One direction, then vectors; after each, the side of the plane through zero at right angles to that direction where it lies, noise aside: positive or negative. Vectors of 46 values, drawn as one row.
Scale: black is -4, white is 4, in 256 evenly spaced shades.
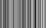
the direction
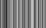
positive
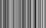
positive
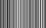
positive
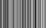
positive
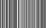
negative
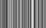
positive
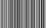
negative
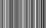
negative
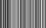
positive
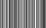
negative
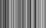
positive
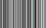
positive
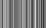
negative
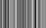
positive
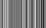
negative
